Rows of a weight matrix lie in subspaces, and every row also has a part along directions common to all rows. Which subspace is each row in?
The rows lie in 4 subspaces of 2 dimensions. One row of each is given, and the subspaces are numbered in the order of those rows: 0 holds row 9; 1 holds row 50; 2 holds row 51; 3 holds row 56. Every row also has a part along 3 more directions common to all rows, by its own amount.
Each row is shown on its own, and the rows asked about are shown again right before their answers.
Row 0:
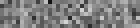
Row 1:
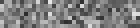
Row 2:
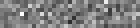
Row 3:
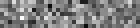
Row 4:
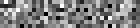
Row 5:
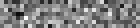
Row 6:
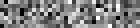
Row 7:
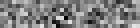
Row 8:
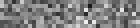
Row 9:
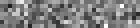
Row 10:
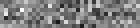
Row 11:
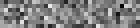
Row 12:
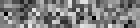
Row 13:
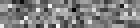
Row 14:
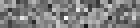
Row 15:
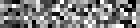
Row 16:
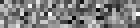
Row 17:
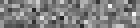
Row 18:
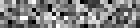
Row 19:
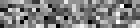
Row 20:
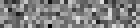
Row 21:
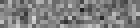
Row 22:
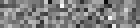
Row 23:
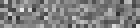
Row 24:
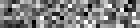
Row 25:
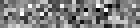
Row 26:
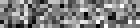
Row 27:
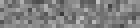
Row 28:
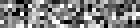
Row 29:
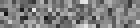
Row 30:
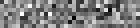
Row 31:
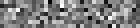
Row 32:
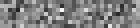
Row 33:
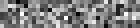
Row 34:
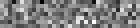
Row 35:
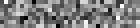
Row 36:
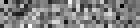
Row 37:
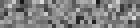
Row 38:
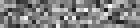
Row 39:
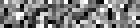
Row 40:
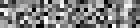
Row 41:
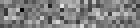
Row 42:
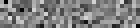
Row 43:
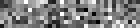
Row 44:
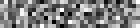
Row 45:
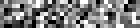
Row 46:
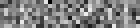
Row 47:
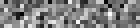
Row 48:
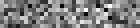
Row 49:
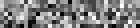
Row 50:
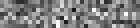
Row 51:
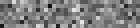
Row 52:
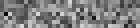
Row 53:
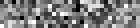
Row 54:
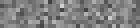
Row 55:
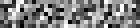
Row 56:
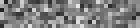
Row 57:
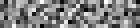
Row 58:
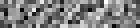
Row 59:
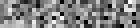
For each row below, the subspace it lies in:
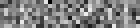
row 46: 0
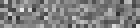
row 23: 2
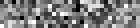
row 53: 2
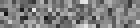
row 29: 2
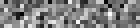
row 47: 3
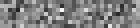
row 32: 1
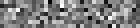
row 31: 1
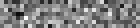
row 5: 3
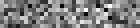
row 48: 0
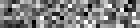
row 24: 3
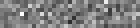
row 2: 0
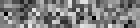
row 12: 2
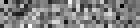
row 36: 3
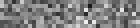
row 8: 3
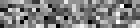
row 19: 1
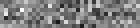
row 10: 1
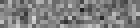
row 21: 0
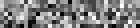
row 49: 2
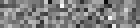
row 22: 1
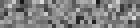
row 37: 3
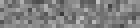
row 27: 3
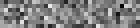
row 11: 1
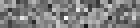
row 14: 2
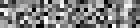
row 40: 1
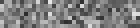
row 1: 0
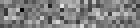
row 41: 1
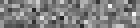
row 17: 3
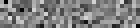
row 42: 2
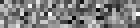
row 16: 0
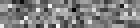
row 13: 2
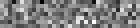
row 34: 3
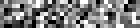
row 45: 3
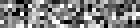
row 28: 0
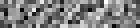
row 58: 1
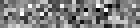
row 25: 0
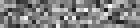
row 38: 0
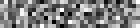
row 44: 1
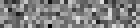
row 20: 3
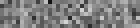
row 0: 0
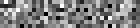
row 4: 1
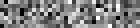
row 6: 0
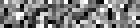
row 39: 3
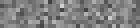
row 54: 1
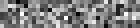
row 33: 0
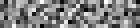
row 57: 1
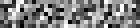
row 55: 1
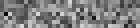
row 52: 2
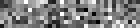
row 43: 3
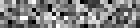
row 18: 2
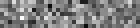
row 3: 2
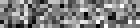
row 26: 0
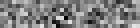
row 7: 1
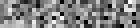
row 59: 3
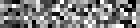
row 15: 3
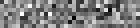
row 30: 0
